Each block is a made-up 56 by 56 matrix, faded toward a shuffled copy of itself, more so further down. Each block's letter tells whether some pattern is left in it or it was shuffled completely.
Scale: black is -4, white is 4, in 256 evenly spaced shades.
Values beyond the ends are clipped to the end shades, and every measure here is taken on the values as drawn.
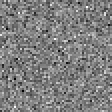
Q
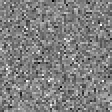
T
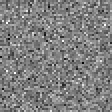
Q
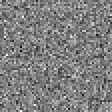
Q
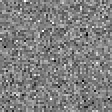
T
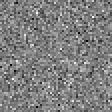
Q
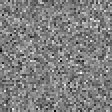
T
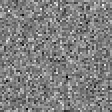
Q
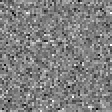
T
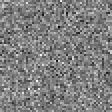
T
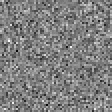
T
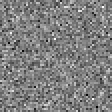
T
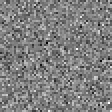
Q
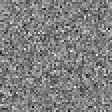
T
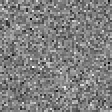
T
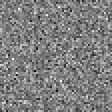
Q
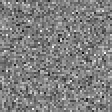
T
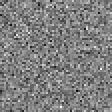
T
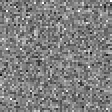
Q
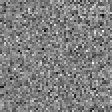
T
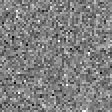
Q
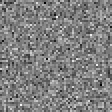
Q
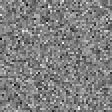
Q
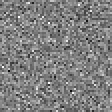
Q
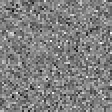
T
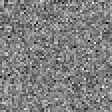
T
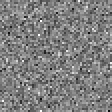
Q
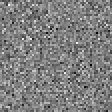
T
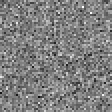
Q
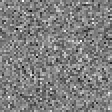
Q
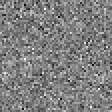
Q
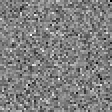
Q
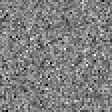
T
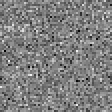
Q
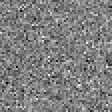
T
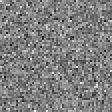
Q
